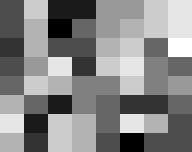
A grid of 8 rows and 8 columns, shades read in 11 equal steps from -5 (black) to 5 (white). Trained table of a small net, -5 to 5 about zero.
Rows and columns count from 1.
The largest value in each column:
4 3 4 2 3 4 3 5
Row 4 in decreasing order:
4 4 3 1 0 -1 -2 -3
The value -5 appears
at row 2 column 3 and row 8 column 6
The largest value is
5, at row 3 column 8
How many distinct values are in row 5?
5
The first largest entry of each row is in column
8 8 8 3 2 1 1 3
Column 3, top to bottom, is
-4 -5 -2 4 2 -4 3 3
